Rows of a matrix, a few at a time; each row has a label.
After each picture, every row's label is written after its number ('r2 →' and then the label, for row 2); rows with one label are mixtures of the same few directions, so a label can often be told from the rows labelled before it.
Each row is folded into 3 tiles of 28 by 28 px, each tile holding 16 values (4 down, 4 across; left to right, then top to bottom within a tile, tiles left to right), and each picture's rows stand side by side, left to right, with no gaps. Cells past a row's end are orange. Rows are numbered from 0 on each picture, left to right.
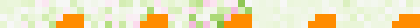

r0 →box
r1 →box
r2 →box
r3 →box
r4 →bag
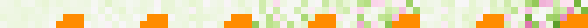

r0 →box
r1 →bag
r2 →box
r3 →bag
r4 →box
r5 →box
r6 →box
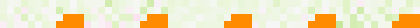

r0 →bag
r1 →bag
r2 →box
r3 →bag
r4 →bag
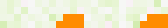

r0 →bag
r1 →box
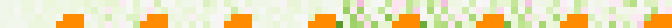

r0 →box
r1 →box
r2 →box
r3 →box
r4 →bag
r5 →bag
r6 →bag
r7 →box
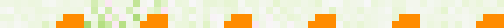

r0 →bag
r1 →bag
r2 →box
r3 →bag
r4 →box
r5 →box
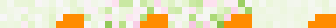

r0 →box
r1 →box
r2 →box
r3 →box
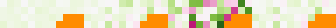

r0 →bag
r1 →box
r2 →box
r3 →box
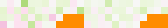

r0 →bag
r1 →bag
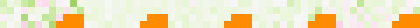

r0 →box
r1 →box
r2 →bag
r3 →box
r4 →bag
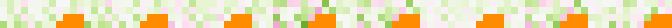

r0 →bag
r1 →bag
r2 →bag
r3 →box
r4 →box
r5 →bag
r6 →box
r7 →box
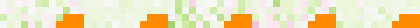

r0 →box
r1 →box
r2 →bag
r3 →bag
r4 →bag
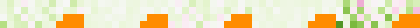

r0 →bag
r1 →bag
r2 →bag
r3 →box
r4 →bag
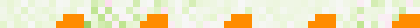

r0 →bag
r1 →bag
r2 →bag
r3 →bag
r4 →box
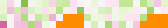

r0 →bag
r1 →box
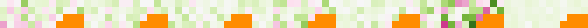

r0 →bag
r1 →box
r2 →bag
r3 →box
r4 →box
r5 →box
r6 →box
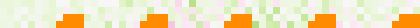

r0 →box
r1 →box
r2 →bag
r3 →bag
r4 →bag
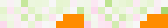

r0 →bag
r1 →bag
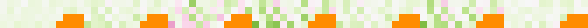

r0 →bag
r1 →bag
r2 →bag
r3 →bag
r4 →bag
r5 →bag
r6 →box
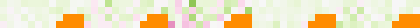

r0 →bag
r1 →bag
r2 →bag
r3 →box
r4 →bag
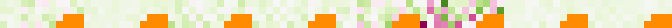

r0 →box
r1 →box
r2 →bag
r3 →bag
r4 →box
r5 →bag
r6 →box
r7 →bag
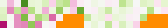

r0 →bag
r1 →box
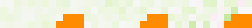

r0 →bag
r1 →bag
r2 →box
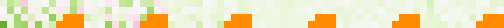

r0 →bag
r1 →box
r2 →box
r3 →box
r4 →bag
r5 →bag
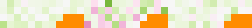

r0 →bag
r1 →bag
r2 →box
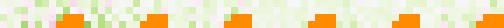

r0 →box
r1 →bag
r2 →box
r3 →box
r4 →bag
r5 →box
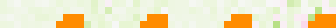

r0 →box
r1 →bag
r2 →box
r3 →box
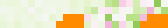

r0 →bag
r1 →box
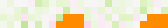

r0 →box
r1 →bag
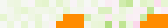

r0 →box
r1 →box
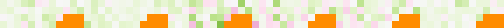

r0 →box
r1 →bag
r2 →box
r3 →bag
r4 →bag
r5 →box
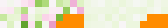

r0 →box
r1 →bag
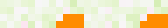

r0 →box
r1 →box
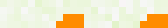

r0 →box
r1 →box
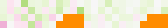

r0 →bag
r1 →bag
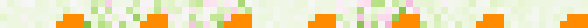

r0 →box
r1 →bag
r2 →box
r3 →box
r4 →box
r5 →bag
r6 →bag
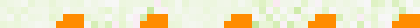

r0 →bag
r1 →box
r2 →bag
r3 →bag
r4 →box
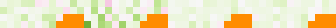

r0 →box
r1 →bag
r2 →box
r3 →box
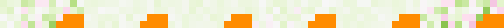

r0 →box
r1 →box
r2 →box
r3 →bag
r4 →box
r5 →box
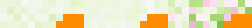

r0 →bag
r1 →box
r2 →box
